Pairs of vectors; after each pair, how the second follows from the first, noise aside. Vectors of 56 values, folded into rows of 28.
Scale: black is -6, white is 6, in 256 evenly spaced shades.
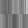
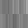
shrunk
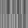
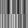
scaled up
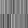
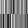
scaled up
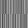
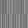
shrunk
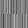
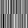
scaled up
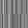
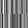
scaled up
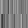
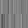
shrunk
